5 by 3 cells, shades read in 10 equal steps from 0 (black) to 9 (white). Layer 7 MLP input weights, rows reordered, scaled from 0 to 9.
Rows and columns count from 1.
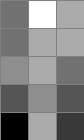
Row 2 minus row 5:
4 0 4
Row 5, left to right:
0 6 2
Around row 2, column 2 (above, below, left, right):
9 6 4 6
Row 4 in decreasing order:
5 3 3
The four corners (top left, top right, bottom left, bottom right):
4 6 0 2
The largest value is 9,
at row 1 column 2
